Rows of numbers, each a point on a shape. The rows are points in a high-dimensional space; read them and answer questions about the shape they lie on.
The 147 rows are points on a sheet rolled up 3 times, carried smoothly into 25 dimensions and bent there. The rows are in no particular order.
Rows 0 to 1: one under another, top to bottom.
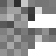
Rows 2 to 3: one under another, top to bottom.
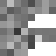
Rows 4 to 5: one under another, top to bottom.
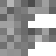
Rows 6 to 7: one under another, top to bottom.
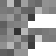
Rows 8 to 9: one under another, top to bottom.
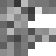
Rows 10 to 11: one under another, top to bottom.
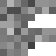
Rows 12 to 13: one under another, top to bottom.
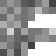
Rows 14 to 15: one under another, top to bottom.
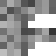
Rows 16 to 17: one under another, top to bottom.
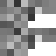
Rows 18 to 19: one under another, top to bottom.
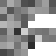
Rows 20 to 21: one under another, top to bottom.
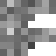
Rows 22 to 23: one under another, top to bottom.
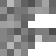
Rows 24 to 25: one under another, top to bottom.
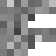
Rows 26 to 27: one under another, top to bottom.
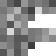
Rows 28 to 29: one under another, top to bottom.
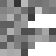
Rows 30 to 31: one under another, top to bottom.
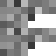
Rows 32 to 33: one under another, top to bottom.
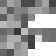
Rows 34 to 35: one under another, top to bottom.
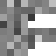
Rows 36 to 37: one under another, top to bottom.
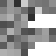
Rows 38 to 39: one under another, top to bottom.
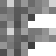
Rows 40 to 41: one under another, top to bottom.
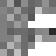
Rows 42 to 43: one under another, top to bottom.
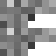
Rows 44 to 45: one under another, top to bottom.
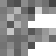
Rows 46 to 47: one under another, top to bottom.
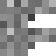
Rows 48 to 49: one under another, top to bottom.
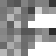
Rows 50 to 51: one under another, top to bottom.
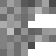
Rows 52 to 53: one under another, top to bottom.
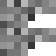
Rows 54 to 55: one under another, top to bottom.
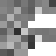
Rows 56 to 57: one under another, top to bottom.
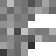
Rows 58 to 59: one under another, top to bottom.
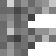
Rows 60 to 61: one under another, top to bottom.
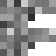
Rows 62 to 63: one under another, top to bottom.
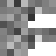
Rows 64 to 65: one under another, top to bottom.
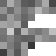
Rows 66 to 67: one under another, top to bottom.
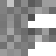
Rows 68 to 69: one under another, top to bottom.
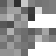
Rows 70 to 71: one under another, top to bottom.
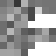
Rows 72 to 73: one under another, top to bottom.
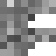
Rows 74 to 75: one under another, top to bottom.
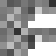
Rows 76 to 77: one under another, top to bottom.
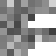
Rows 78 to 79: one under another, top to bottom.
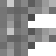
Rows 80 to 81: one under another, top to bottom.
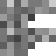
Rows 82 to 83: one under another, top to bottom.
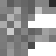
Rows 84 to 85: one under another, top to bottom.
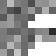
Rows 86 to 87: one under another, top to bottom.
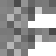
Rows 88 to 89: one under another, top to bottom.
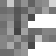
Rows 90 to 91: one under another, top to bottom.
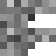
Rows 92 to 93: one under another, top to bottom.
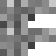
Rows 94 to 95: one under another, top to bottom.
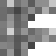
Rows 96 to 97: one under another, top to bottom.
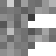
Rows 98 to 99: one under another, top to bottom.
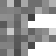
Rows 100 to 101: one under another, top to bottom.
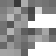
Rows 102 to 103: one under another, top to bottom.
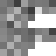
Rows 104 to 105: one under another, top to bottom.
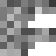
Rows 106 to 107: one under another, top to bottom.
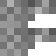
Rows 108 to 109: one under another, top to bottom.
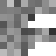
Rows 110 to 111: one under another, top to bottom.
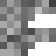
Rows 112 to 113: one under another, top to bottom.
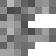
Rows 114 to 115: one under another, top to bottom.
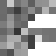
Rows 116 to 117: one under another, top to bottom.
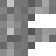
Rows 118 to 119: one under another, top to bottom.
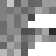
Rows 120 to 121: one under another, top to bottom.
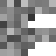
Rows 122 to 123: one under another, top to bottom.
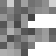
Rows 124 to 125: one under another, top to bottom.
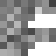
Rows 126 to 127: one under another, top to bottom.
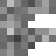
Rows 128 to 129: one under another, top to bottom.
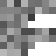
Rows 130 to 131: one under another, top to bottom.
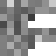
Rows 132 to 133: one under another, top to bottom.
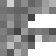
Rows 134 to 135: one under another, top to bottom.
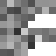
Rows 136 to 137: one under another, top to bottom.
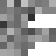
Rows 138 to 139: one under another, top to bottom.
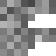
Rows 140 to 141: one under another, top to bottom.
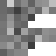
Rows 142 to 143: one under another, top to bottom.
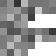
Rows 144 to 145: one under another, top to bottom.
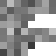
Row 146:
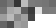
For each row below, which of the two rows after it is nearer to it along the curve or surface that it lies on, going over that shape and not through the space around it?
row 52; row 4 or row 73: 4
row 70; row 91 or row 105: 105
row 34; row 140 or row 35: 140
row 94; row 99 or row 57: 99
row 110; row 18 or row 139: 139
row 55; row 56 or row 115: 115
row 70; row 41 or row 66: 41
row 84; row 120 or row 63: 120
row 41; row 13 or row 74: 74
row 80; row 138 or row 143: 138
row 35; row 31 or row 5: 5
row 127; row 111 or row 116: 111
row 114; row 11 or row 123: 123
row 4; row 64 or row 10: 64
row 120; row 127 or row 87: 127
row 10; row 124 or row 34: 34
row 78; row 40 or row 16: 16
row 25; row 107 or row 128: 107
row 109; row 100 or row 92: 100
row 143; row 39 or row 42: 42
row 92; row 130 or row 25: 130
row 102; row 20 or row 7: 7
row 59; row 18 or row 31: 18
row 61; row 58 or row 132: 58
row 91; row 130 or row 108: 130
